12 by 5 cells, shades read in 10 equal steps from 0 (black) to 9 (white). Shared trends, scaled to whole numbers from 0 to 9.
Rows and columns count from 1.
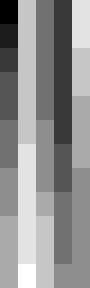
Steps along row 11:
up down down up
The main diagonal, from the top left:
0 7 4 2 6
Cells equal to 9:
1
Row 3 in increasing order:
2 2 4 7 7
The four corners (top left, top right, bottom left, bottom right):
0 8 6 5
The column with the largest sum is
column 2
